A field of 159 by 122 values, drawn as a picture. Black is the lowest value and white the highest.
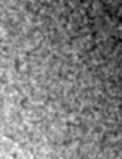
Neither half mirrors the other. The values follow a bell shape. No row or column stands out. The ninth with the highest average is the bottom left. There is an overall slope up to the bottom left. Overall the values sit about 50% of the way up the scale. No regular stripes run through it.
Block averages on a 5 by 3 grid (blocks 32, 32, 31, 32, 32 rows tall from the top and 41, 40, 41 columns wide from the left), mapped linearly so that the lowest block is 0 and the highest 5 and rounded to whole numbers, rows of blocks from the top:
310
321
431
432
542
